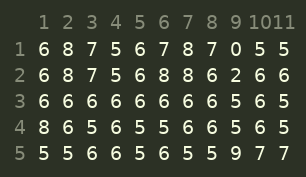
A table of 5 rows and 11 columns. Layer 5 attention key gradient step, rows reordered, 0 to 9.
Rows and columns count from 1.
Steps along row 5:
same up same down up down same up down same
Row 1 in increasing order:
0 5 5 5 6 6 7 7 7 8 8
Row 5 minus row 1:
-1 -3 -1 1 -1 -1 -3 -2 9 2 2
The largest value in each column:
8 8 7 6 6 8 8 7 9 7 7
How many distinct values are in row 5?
4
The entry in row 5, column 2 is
5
